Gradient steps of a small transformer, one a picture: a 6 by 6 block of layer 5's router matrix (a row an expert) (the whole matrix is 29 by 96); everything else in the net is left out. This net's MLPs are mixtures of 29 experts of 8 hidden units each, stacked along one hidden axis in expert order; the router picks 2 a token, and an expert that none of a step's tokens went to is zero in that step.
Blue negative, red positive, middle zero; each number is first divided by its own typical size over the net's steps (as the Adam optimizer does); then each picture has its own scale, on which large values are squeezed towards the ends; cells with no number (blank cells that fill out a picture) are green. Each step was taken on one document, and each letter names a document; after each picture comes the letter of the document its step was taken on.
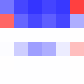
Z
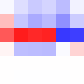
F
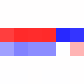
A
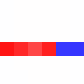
A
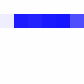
Z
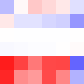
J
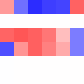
A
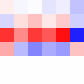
F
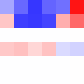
Z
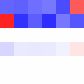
Z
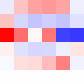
F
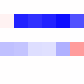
Z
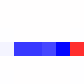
A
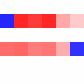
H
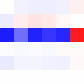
F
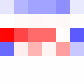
F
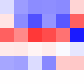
H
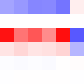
F
